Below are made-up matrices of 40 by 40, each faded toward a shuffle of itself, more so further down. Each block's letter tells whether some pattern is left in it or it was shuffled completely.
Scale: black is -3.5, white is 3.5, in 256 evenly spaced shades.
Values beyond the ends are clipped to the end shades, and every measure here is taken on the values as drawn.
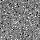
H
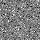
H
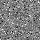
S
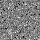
H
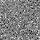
S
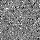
H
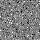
H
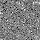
S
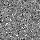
H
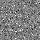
S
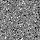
H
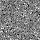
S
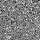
H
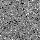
H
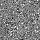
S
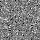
H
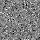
S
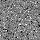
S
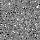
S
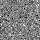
H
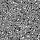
H
